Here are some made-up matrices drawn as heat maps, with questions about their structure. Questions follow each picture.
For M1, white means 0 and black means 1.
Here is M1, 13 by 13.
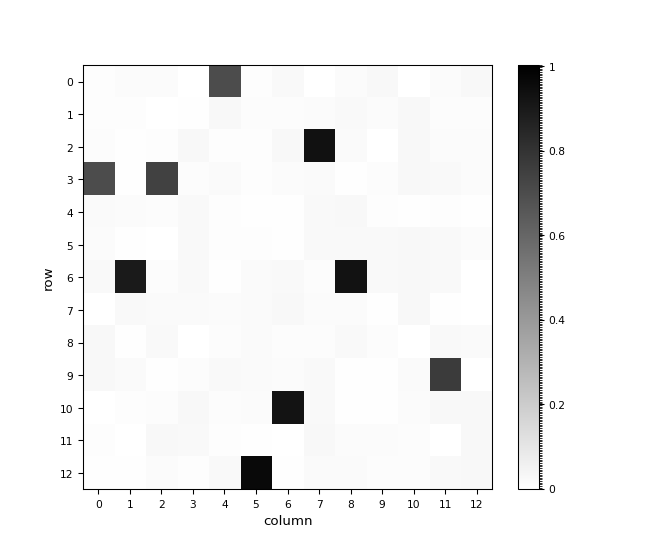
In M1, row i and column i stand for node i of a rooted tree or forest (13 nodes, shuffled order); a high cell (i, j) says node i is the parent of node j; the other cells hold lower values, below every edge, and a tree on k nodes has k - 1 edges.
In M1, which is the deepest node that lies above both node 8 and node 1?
6
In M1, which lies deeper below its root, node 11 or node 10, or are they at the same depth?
node 11
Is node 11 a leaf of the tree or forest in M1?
yes
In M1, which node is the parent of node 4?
0
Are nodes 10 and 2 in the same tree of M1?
no
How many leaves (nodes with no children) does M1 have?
6
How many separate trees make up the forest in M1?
4
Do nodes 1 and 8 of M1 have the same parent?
yes
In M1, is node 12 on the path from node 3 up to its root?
no
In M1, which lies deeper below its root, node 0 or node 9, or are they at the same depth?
node 0
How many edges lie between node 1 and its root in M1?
2
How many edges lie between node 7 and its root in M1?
2
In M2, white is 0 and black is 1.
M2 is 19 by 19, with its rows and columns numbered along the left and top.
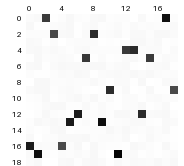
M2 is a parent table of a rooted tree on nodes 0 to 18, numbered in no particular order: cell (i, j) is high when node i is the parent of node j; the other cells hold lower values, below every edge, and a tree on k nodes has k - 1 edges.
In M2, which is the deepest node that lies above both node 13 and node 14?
4
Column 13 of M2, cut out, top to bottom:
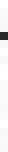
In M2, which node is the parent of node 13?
4
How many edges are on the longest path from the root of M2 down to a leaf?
4
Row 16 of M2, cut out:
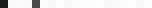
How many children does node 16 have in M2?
2
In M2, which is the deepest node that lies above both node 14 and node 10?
4
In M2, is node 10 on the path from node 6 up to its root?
no
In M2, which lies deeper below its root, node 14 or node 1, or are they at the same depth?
the same depth
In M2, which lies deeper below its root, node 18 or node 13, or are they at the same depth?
node 18
